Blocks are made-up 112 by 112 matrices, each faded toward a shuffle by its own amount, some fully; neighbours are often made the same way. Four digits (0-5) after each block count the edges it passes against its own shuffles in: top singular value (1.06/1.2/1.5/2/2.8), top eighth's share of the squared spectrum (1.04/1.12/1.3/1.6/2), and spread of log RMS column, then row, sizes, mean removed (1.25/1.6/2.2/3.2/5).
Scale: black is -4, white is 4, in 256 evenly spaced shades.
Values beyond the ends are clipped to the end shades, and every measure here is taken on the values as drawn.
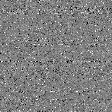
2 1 0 2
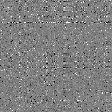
4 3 2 2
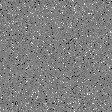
2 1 0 0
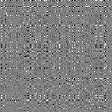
5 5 3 3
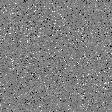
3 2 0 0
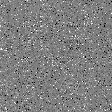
3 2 1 1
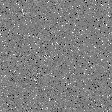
2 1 0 0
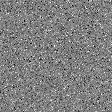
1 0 0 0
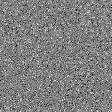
3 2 0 0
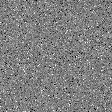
2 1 0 0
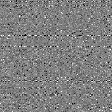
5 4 2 3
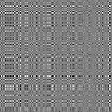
5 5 5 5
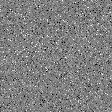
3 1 0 0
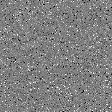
3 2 1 0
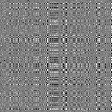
5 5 4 4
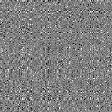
5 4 3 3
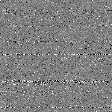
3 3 0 3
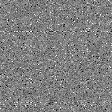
4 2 1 2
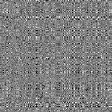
5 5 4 4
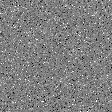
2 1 0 0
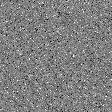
0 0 0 0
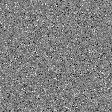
2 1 0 0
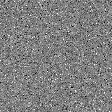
2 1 0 0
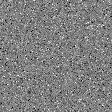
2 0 0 0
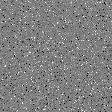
2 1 0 0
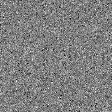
0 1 2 0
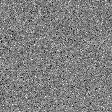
0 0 0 0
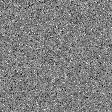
0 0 0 0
